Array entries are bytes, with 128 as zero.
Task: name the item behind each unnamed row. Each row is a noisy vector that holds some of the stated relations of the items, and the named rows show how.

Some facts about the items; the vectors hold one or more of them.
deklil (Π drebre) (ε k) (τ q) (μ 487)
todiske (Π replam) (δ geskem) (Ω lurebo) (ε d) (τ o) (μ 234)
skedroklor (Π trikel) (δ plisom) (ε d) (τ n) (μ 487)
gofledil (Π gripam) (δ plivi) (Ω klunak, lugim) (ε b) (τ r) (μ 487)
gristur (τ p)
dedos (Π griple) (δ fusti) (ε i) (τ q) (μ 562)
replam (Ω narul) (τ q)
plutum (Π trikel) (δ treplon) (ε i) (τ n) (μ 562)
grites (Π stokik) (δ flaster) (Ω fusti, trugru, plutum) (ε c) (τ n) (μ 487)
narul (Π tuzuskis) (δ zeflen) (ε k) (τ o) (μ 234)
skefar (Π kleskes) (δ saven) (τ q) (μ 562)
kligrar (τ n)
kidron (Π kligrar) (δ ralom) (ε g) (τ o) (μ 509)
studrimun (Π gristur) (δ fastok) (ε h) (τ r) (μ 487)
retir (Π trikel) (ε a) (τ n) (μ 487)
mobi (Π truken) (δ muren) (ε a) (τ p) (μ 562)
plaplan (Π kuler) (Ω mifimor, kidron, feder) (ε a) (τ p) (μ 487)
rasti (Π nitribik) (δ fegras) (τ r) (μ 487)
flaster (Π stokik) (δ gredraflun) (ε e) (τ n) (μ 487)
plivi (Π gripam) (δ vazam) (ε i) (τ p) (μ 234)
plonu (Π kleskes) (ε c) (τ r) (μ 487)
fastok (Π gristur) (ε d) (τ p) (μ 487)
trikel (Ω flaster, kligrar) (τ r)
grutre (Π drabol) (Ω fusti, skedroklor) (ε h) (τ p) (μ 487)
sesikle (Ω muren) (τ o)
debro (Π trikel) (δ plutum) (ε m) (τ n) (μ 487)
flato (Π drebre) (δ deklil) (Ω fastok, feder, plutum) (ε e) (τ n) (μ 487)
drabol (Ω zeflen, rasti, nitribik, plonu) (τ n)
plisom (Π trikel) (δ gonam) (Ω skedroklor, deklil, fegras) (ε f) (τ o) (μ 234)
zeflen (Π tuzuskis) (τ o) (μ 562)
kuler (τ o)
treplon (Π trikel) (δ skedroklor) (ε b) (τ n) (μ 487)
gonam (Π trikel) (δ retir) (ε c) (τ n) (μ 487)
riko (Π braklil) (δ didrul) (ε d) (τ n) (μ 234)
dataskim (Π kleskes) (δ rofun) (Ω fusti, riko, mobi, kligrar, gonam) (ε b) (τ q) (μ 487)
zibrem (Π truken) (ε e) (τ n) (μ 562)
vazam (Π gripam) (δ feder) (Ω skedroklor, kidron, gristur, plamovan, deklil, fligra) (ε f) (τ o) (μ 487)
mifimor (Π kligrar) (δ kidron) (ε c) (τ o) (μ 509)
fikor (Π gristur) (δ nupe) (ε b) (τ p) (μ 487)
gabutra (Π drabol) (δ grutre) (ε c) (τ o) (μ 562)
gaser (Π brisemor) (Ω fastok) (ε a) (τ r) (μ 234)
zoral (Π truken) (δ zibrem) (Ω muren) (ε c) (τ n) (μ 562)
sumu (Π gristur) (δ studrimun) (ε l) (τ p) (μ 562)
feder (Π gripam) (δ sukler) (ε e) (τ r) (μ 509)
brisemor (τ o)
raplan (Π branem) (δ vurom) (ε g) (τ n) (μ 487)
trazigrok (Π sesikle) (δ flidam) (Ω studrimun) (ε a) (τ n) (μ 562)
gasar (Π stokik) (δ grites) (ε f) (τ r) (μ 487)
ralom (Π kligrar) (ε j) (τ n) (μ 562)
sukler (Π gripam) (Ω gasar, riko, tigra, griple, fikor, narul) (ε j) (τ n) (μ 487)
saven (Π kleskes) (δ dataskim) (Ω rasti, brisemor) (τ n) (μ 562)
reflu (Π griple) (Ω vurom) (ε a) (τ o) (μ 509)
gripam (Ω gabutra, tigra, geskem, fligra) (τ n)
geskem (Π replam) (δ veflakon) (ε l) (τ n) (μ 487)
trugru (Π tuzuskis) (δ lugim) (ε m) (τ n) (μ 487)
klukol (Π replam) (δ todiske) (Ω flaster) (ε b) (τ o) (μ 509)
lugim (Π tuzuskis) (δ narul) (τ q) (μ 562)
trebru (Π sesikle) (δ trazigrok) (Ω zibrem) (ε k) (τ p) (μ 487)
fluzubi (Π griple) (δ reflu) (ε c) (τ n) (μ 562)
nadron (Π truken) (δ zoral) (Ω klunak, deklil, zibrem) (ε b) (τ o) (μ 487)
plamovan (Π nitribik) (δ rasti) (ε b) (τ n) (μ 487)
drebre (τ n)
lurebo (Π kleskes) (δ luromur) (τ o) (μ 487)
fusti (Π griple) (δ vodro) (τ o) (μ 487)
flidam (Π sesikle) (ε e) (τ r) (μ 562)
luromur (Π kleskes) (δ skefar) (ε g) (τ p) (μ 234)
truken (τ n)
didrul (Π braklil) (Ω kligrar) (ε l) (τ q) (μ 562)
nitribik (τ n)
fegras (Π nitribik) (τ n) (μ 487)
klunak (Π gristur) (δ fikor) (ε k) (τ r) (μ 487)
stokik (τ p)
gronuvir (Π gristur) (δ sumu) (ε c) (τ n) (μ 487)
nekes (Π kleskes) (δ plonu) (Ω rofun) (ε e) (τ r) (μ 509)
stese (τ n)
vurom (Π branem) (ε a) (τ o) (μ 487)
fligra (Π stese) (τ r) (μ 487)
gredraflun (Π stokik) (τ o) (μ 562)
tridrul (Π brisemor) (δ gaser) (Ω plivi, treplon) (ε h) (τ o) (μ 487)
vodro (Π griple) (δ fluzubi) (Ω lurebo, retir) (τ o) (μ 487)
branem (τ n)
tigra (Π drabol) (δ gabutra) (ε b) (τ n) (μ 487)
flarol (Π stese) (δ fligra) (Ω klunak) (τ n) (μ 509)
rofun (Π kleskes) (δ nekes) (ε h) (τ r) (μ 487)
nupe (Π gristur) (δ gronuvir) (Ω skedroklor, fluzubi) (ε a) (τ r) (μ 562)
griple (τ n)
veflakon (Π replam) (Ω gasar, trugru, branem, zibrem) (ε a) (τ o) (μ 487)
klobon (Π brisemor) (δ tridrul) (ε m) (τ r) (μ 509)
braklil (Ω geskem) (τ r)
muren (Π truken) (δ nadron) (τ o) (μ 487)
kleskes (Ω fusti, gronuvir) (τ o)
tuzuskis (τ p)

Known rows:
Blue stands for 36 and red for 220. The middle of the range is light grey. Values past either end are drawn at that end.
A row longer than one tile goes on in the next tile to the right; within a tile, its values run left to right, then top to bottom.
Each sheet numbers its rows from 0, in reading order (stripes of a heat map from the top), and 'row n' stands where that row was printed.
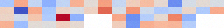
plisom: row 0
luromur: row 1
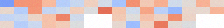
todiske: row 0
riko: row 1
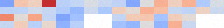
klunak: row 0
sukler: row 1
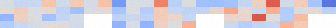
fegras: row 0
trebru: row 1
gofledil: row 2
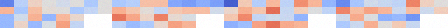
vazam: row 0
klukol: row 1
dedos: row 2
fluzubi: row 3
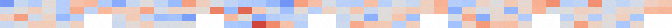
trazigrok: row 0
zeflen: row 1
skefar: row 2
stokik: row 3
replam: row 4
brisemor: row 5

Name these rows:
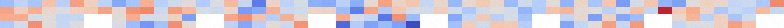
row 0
ralom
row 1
reflu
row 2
treplon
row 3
fastok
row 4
tridrul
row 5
mobi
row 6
flarol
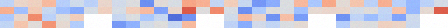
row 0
gasar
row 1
zibrem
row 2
gonam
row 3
muren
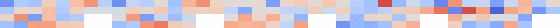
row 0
didrul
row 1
lugim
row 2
trikel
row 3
nadron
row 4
nekes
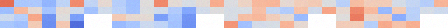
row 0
plonu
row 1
gronuvir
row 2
gaser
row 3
klobon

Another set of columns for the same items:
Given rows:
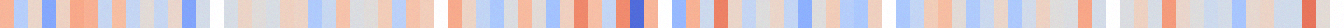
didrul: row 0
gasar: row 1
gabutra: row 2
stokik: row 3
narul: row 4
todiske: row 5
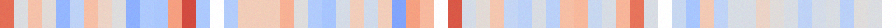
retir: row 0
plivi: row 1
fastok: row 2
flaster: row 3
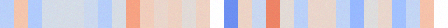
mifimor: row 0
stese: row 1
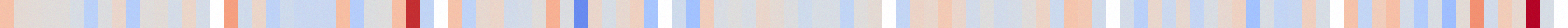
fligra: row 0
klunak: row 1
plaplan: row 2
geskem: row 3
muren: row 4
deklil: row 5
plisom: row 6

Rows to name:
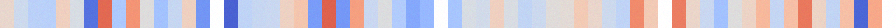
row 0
luromur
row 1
kleskes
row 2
riko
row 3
fluzubi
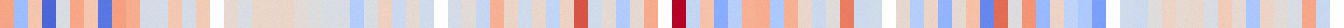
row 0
plutum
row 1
grutre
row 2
sukler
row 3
sumu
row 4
rofun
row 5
trebru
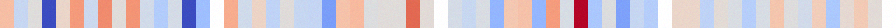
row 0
skefar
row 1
fikor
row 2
dataskim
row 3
raplan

